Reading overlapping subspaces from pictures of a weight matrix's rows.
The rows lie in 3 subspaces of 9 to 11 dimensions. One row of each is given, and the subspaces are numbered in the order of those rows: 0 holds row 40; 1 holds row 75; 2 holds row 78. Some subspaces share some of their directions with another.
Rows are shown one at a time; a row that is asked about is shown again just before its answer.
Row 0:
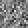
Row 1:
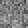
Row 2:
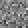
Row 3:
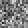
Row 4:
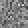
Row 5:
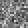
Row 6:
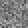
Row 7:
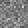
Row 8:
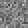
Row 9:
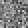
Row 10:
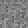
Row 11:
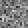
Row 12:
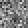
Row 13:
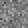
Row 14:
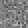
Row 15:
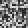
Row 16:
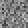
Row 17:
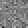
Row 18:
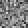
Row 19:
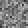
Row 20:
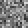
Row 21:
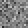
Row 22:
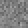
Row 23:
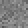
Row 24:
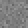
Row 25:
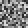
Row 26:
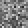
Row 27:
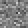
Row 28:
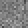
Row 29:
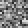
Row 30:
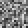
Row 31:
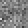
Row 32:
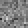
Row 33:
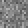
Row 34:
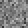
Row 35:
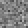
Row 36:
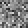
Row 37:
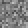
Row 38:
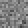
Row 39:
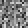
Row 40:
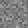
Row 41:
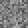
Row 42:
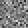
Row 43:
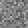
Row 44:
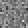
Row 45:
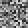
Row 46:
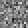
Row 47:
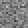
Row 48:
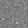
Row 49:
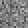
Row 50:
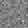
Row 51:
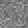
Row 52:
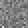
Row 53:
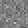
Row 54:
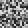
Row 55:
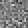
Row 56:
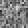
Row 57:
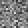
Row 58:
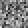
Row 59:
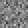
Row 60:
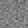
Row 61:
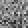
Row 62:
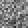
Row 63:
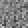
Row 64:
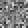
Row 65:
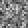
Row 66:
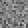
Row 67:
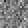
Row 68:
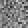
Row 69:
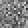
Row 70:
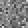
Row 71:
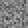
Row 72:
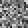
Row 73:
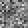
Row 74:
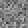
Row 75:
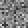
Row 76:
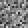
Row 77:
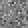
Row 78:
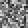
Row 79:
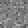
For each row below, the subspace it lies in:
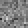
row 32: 0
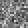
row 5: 1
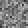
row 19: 2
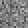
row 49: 0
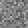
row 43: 1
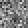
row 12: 0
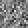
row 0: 1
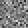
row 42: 2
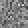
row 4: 1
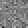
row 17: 1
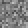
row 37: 1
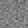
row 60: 2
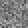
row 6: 0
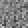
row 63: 2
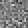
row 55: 0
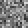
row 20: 1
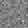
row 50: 1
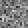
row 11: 0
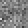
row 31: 0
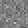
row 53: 0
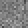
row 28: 0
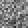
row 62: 1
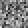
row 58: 2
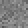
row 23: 1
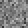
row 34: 2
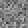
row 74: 0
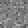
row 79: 0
